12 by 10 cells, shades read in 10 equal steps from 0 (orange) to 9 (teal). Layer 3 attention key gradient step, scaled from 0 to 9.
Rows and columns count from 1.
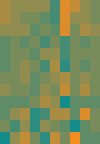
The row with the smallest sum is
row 1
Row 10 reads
6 4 3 8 7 3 3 6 1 5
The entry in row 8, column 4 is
6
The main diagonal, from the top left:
3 4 4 5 4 3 3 5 6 5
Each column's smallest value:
3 4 2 4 3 2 1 0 1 4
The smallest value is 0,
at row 12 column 8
